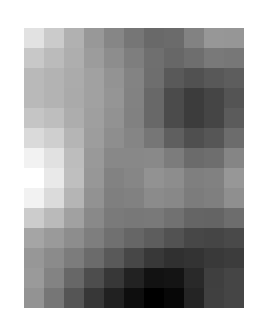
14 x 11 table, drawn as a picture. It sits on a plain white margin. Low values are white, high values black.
The centre is the smoothest part. The middle left is the ninth with the lowest average. Values rise toward the bottom right. There are no lone odd cells. There are no regular stripes.
